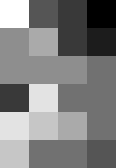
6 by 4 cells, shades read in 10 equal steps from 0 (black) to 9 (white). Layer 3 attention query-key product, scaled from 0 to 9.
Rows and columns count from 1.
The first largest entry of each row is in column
1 2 1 2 1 1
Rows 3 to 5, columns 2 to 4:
5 5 4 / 8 4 4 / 7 6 4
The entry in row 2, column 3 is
2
